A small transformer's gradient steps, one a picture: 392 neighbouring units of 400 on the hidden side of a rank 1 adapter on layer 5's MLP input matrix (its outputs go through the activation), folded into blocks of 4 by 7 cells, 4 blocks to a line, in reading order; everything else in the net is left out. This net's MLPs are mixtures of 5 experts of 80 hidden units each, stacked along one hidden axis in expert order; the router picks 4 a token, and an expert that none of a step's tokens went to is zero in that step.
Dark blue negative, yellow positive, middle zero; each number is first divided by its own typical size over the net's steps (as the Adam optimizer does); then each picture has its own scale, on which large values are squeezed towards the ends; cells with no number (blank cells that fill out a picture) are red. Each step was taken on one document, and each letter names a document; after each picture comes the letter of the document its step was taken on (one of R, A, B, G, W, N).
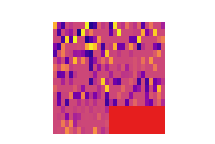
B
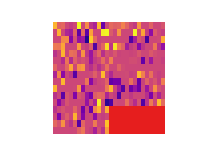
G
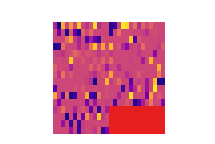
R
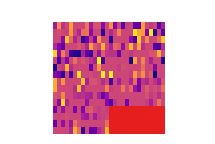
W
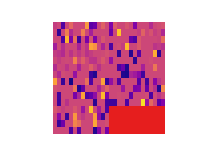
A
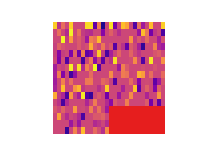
G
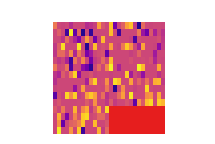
R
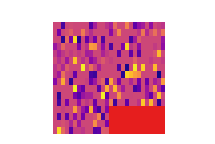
A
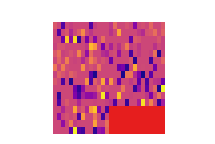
A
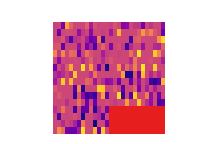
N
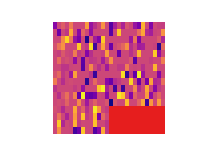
N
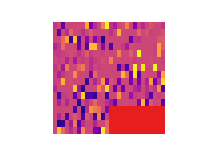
A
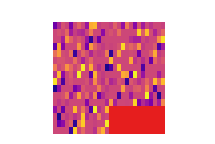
R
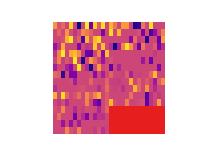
G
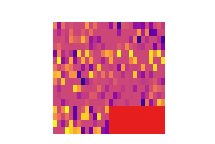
B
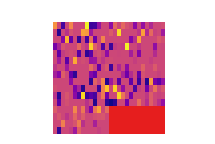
N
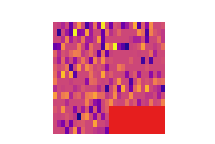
G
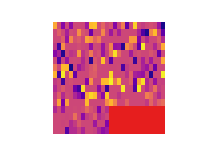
W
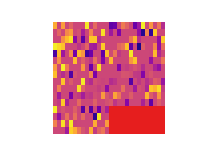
B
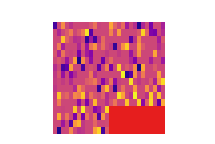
N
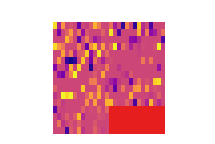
G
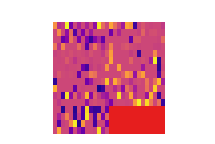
R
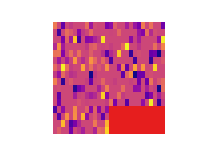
B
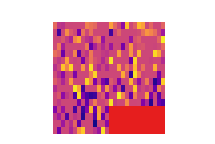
N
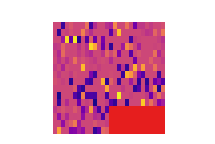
A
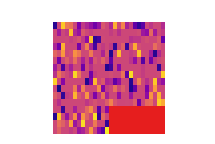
R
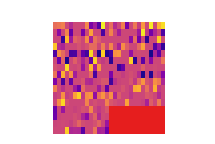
W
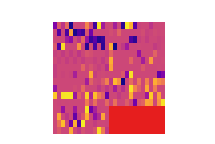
R
